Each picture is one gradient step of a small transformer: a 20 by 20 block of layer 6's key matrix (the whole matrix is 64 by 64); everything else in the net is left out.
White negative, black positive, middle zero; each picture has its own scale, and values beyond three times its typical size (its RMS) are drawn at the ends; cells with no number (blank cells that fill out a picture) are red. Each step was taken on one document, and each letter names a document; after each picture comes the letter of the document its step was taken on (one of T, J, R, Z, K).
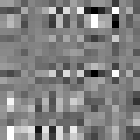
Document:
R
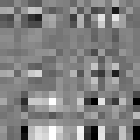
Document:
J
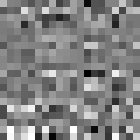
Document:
R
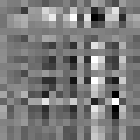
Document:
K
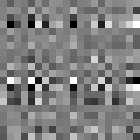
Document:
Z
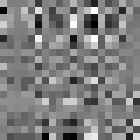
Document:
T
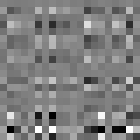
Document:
Z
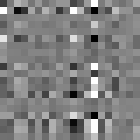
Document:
T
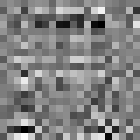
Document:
R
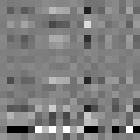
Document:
Z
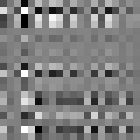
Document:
J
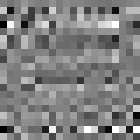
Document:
Z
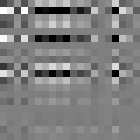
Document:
T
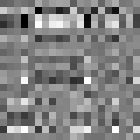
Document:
R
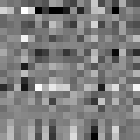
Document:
T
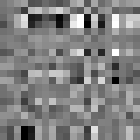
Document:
J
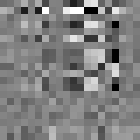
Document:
T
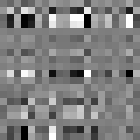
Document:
J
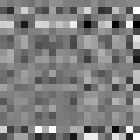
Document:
Z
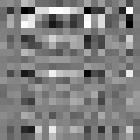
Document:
J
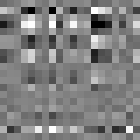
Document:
Z
